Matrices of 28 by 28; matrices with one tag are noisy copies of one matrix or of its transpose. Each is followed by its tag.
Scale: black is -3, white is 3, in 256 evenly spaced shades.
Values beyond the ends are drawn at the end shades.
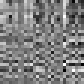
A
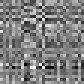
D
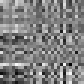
A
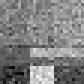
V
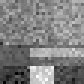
V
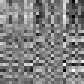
A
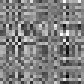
D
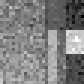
V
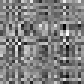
D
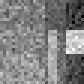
V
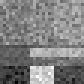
V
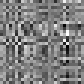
D
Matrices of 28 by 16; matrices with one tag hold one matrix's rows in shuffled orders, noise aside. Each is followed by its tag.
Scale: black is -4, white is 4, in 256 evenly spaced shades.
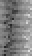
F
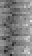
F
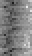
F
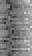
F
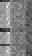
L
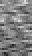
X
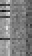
L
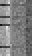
L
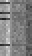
L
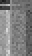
L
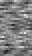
X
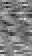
X
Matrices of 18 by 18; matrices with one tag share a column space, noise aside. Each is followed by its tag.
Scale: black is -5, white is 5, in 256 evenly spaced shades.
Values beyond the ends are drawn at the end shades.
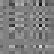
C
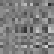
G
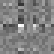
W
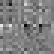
W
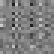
C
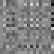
C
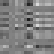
C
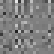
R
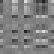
R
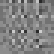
R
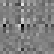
W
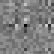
W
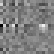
W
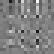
R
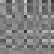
R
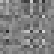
R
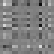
C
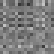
C
